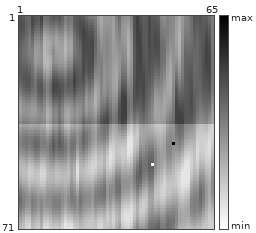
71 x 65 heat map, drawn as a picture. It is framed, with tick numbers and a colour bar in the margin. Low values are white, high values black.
Concentric rings centre on the top left. A horizontal seam about 50% of the way down splits the table, and the top part is higher. Two lone cells stand out: one far higher and one far lower than their neighbours.
